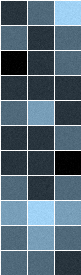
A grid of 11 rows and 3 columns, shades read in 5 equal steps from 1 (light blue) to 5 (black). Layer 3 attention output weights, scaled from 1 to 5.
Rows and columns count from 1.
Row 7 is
4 4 5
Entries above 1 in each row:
2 3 3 3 3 3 3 3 2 3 3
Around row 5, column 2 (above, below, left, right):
4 4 3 4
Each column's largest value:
5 4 5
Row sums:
8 10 12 12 9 11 13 10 5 8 10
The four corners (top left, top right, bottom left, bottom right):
4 1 3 4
